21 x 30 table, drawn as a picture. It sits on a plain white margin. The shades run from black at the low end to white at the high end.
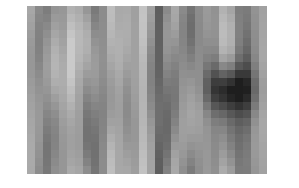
The middle right is the ninth with the lowest average. A single dip lies in the middle right. The middle right is the roughest part. The values are skewed, with a long tail toward low values. The grain runs up and down.
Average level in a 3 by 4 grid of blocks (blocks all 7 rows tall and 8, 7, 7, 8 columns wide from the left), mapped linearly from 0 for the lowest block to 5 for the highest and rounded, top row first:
5 5 3 4 | 5 4 3 0 | 4 4 3 3
